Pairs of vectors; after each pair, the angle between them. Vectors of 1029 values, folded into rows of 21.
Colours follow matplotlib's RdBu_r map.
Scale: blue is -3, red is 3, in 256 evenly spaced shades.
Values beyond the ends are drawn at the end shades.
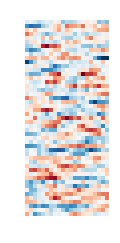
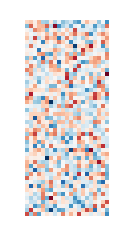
orthogonal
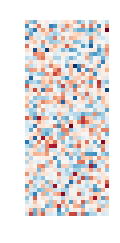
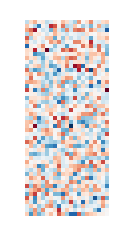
nearly opposite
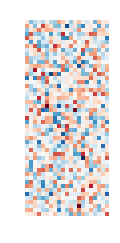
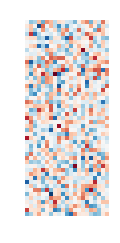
partly aligned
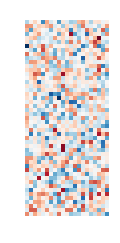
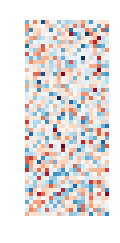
nearly parallel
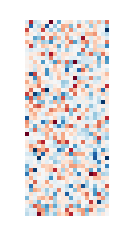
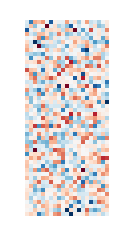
partly opposed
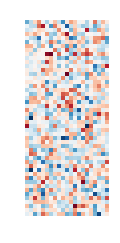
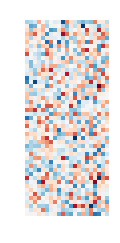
partly aligned
